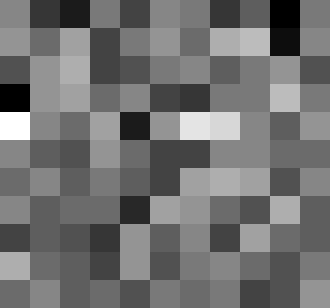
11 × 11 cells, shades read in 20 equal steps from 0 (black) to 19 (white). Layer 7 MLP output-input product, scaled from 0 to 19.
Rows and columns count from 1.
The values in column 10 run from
0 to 14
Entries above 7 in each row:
5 9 6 8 9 7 7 7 4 7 7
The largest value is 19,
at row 5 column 1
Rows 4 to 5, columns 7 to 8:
4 9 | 17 16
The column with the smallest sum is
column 5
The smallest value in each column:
0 4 2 4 2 5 4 4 5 0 6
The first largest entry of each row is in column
1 9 3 10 1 4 8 10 9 1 11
